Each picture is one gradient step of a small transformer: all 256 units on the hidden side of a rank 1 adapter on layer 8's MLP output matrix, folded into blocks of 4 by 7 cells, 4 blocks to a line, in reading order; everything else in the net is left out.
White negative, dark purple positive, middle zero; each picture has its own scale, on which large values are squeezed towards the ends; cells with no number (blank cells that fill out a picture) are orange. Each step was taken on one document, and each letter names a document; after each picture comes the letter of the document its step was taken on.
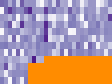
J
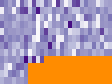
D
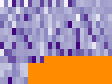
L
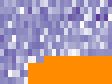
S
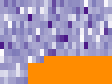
S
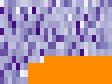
D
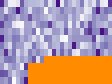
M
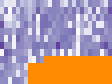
L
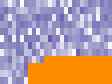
M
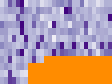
J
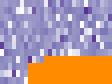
S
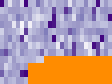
J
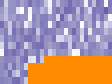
S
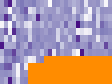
L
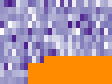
D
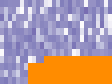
S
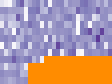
L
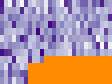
D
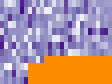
D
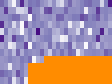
M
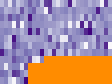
M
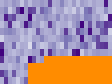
S
